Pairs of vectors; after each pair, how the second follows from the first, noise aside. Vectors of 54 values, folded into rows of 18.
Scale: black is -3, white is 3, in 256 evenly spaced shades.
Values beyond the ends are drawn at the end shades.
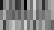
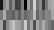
copied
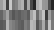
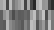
copied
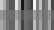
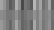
shrunk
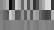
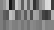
copied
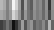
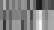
reversed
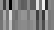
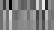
copied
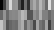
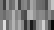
reversed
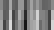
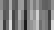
copied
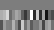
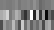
copied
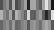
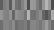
shrunk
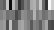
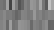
shrunk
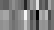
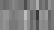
shrunk
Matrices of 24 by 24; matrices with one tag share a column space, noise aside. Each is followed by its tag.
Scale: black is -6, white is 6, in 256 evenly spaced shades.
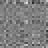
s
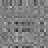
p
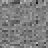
s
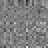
p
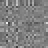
p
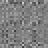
s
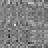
s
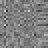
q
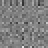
p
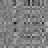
p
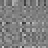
p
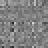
p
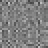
s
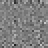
s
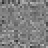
s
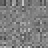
p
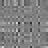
p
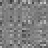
s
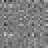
q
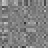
p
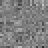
p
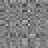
q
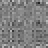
s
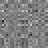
q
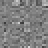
p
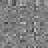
p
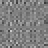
s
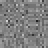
q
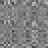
s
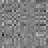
q
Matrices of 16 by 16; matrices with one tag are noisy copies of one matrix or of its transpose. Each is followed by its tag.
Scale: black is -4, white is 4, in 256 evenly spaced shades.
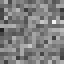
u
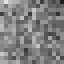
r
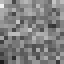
r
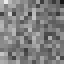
r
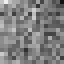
r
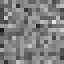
u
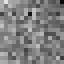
r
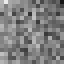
r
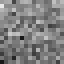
r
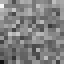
r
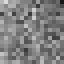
r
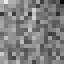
r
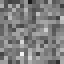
u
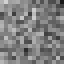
r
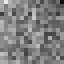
r
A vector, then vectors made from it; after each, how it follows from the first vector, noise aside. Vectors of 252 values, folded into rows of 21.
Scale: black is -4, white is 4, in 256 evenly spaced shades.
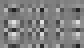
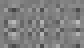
shrunk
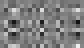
negated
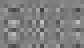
shrunk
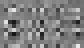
negated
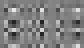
negated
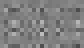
shrunk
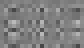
shrunk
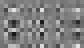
negated
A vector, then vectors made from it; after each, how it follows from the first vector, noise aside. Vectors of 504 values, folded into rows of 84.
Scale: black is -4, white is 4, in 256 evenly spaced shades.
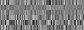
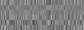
shrunk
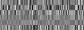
reversed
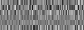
reversed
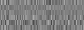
shrunk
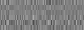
shrunk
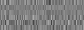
shrunk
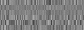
shrunk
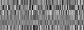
reversed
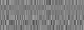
shrunk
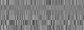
shrunk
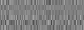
shrunk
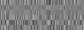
shrunk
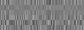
shrunk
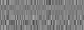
shrunk
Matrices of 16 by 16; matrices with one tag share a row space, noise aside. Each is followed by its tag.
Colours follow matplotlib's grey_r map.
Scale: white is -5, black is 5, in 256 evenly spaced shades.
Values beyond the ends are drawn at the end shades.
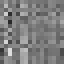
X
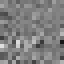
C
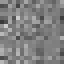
C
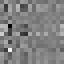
X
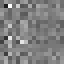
X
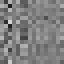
X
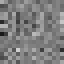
C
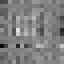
C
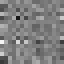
C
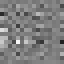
C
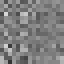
X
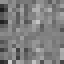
C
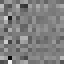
X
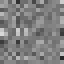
C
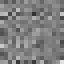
C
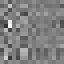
X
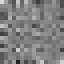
C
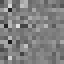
X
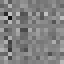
X
